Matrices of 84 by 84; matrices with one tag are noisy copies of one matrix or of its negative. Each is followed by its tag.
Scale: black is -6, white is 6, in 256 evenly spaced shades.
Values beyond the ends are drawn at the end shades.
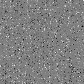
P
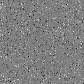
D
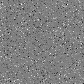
D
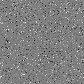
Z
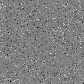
D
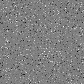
Z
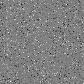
D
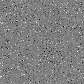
Z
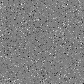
D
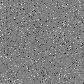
D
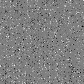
P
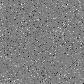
D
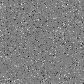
D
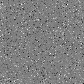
D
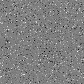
Z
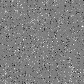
P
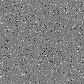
Z
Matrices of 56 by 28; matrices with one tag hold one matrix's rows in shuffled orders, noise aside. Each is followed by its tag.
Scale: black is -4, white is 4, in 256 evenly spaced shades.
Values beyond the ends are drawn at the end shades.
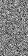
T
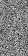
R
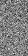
R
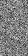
R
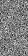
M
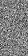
M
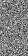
T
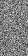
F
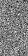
T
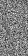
R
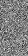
M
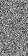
M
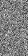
M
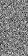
M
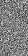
M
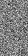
R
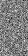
T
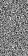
F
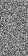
M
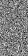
T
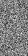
R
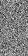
F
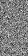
M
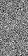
F
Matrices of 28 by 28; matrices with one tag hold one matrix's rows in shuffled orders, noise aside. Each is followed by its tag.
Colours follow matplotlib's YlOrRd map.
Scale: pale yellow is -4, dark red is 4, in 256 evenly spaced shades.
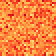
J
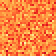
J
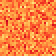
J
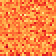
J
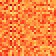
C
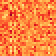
C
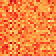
C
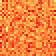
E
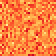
E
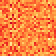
C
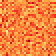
E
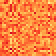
C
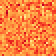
J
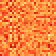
C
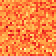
J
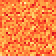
J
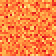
J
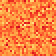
J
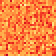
J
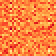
C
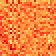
C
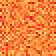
E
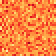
E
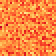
J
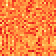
E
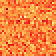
J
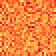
E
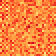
E
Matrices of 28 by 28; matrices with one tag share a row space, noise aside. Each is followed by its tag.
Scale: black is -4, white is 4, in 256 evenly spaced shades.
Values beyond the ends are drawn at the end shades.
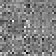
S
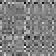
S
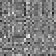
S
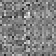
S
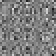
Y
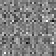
Y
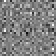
Y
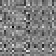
S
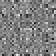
Y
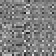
S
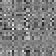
S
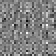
Y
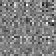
Y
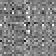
S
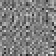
Y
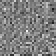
Y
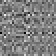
S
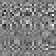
Y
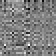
S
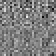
Y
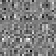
Y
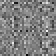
Y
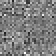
S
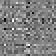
S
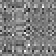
S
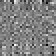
Y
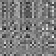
Y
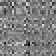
S
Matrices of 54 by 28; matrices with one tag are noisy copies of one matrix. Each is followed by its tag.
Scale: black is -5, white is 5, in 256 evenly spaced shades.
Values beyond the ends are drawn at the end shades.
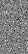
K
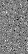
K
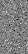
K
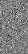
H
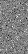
H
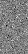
H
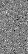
K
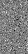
K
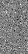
K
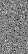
K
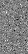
K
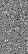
K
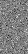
H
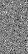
K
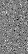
K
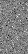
H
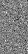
K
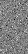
H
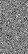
H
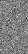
H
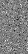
K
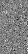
K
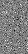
K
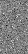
H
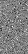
H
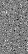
K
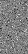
H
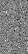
K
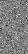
H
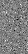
K
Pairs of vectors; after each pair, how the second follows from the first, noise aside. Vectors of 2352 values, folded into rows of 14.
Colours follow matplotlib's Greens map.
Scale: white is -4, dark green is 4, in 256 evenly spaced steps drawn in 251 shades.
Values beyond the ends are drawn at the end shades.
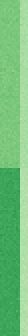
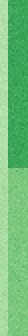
reversed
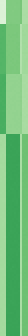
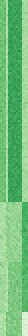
reversed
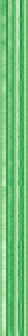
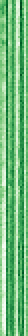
scaled up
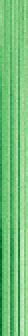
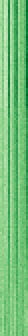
reversed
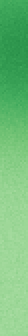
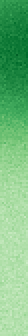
scaled up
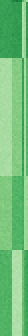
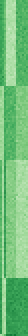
reversed
